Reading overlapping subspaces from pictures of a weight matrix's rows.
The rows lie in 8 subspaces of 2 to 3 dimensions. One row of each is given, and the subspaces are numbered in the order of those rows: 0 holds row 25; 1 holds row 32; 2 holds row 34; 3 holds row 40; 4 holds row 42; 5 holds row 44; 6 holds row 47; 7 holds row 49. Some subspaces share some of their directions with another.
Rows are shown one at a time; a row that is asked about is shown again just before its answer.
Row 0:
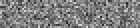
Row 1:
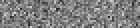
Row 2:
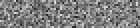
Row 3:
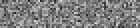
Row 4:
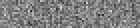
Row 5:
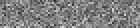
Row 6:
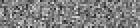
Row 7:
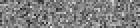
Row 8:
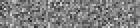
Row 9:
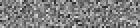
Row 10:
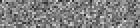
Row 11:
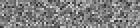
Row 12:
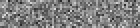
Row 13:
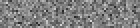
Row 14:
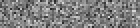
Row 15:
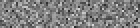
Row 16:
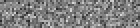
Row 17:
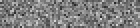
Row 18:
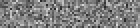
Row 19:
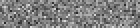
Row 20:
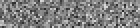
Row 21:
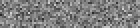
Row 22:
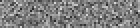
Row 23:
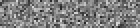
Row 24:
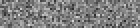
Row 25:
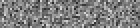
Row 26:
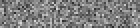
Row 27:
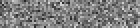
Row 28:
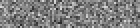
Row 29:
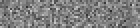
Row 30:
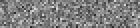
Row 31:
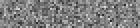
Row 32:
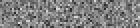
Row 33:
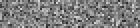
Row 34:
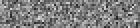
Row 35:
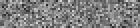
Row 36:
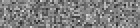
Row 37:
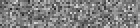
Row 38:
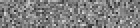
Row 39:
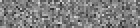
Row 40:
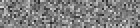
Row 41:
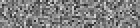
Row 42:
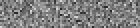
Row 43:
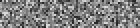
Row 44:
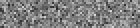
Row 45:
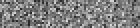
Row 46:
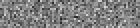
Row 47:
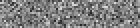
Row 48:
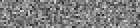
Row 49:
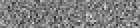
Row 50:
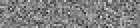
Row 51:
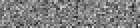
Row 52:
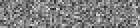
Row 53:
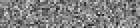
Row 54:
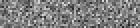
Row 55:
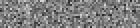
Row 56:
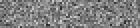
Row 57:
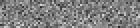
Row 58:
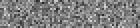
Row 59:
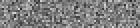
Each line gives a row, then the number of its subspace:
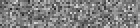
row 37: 2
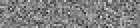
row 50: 4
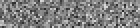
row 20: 7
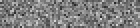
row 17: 6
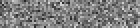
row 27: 2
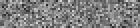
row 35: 0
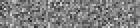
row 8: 2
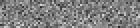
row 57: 3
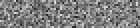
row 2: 4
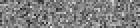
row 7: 1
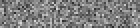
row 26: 5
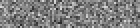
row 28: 6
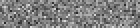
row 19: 5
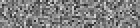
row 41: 0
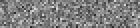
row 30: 5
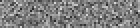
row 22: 6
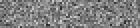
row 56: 6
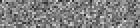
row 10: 1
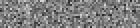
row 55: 1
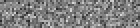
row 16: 1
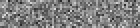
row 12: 0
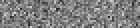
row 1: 1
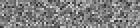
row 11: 3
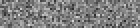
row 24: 3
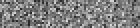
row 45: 1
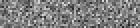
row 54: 3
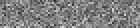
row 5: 3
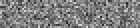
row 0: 4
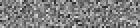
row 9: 4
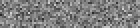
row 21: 2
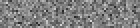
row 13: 1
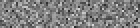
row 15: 7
